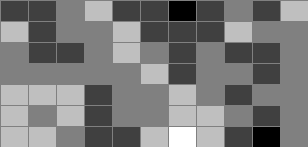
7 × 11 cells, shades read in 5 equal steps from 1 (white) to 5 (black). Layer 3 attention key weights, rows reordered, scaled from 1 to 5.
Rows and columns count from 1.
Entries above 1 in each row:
11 11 11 11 11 11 10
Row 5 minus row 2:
0 -2 -1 1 1 -1 -2 -1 2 0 0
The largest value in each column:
4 4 4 4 4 4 5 4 4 5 3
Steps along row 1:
same down down up same up down down up down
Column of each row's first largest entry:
7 2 2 7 4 4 10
